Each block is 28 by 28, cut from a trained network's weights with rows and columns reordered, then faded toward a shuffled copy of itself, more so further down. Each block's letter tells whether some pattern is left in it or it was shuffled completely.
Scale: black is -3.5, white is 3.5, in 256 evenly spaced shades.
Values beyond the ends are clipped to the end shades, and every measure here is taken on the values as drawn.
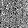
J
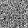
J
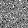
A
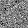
A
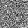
J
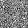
A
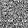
J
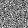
A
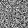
J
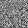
J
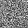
A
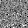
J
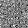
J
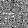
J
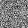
A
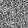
A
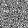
J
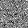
A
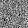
A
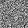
J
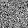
A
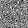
A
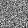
A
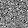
A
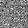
J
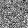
A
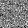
A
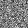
A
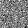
A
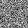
J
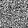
A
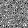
A
